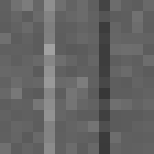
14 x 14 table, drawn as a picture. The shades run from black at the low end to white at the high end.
Columns 5 and 10 stand out from the rest. The top middle is the calmest part. Overall the values sit about 40% of the way up the scale.
